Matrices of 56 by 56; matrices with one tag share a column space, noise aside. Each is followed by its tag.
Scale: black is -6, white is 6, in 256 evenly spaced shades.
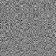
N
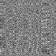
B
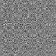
N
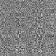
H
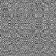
N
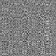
B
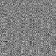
B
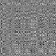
B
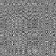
B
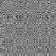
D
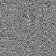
N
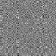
D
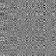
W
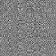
N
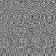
D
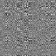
W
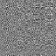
W
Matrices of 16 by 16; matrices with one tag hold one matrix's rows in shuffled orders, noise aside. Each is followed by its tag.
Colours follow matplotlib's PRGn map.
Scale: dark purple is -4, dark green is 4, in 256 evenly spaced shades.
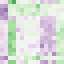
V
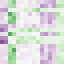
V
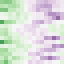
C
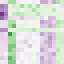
V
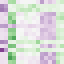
V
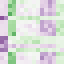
V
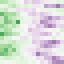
C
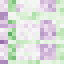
V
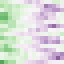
C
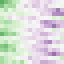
C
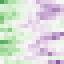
C
